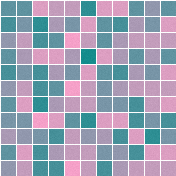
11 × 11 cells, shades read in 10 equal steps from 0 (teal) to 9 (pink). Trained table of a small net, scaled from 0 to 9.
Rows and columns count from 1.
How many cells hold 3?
15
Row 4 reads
3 6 8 8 6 0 8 6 3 6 3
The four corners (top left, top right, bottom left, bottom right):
3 3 5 7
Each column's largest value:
6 8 9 8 9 8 8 8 8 8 8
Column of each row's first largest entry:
3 6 5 3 6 5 2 3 9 2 5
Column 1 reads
3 2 5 3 2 5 3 4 6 3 5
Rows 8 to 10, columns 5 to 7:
3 1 8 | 7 5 6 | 7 7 4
